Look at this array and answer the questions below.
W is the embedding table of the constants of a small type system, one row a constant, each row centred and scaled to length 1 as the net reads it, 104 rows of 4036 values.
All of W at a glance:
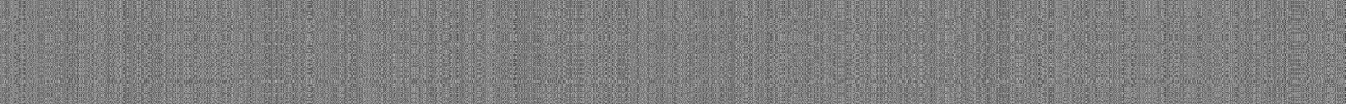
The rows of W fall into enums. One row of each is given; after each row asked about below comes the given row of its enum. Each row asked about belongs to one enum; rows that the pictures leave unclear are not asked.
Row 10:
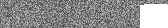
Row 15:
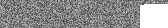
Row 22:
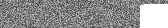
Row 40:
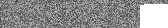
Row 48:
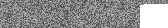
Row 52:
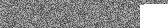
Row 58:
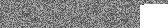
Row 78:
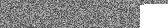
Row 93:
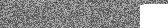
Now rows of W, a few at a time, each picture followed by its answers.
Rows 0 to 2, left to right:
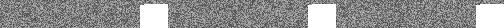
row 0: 58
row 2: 10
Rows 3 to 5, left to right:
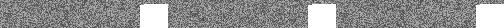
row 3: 48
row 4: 58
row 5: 48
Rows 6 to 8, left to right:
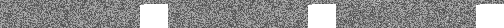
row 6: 48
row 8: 93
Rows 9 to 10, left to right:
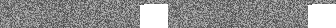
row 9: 10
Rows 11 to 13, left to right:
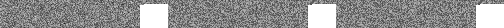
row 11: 52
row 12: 15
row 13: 15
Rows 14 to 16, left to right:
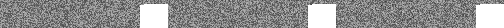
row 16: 40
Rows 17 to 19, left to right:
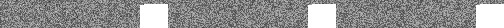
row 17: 40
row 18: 48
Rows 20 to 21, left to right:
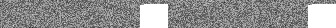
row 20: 22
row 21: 93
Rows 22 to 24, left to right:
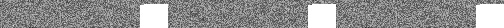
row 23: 58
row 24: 22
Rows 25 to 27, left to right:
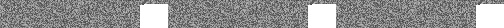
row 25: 15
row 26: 15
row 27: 15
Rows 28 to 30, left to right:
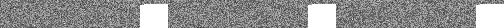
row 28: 78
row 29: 22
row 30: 93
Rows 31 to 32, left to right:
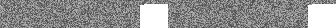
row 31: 15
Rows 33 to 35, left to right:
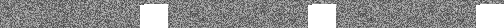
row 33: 10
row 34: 58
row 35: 58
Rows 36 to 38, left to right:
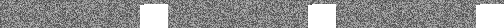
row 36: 40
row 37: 15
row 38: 40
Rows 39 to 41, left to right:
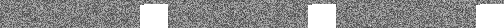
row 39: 58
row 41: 78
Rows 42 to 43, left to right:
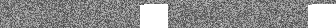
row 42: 10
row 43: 93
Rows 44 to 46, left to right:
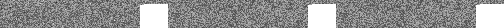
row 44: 93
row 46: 48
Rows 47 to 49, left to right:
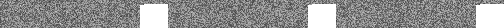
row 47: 40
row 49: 10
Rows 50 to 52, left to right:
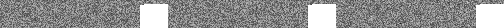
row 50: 58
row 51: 15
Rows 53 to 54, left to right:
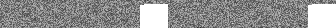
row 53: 58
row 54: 22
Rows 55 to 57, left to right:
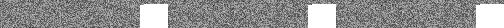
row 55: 22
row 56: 40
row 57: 40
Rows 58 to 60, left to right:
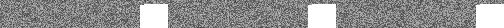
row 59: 22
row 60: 48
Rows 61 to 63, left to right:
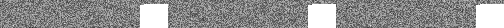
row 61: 22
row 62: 58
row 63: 78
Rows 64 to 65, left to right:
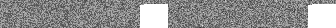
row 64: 48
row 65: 78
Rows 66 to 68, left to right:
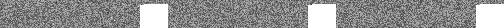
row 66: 93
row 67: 15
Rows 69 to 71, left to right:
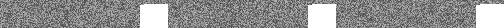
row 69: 48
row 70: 10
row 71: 58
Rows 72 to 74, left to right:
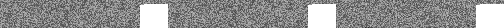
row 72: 48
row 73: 48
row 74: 22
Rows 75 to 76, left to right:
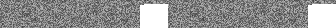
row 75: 58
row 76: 58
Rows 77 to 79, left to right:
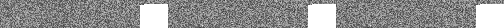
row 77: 10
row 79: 78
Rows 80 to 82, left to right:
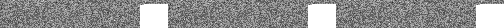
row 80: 93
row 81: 93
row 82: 93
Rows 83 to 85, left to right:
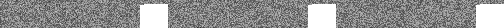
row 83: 40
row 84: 22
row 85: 48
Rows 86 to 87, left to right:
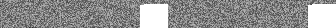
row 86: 22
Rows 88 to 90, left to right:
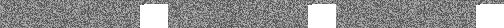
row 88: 15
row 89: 10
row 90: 15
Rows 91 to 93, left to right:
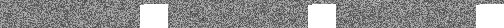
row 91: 48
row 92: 58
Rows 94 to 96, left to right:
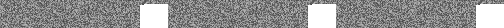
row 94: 15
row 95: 15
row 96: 15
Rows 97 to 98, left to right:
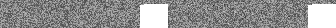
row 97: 48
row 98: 40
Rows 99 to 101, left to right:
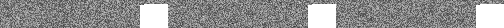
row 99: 10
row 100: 52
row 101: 58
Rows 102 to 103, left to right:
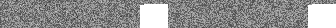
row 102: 40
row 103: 48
